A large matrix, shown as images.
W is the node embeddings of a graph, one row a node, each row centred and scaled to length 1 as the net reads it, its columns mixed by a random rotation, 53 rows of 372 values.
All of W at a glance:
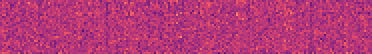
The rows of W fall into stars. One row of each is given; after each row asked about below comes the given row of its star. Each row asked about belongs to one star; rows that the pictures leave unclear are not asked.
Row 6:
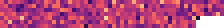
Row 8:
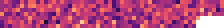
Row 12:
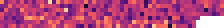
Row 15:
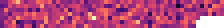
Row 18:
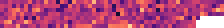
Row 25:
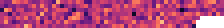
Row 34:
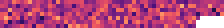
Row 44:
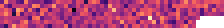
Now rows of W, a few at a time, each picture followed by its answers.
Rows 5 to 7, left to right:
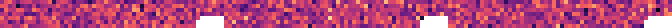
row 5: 34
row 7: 18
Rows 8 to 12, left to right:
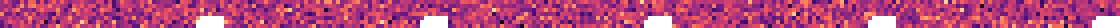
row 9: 6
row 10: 25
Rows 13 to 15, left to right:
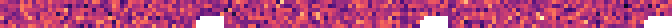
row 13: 12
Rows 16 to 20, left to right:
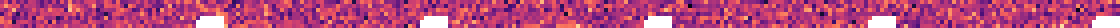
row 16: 18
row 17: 44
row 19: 8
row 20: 34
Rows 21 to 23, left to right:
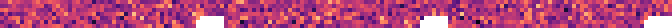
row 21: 8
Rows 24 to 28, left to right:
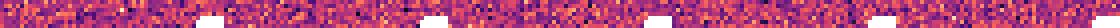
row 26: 44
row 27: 8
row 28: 34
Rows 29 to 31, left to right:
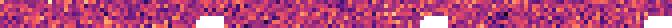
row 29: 12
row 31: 44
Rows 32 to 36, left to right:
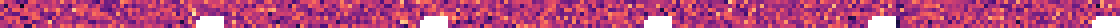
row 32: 8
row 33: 18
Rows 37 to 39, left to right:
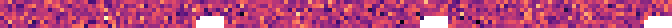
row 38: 18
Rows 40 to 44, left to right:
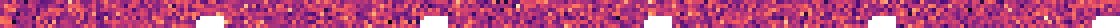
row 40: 6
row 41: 44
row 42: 18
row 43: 34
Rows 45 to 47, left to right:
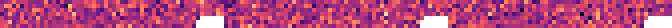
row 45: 18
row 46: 25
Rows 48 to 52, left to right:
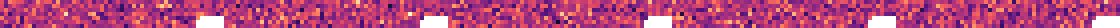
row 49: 6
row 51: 34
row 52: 34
